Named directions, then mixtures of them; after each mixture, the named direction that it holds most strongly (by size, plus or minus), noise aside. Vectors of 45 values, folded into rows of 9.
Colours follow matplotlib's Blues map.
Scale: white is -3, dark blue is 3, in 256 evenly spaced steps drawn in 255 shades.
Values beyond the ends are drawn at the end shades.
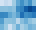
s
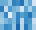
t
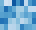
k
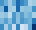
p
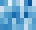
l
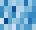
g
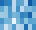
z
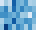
z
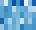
k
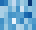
z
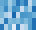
p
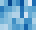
l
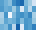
t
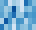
g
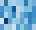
g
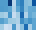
l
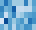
g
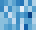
t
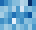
z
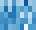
z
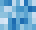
k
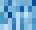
t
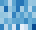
p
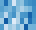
g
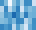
l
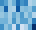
p
